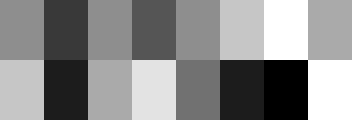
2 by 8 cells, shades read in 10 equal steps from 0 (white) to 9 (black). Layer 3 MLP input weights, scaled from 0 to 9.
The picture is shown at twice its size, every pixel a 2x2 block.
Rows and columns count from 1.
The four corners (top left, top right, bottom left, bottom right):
4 3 2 0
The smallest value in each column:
2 7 3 1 4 2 0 0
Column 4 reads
6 1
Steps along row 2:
up down down up up up down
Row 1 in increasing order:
0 2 3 4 4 4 6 7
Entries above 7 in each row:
0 3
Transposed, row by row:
4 2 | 7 8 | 4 3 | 6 1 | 4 5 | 2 8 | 0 9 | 3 0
